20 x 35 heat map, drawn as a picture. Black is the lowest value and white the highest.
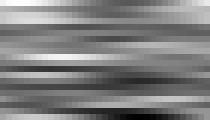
Ninth with the highest average: top left. Ninth with the lowest average: bottom middle. Average level on the scale: 50%. Histogram: bell-shaped. Grain: streaks across. Roughest part: middle left.
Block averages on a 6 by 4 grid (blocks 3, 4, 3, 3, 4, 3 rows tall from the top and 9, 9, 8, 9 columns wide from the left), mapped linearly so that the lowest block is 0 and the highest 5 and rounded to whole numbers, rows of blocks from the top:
5214 | 3212 | 3333 | 2212 | 1112 | 2101
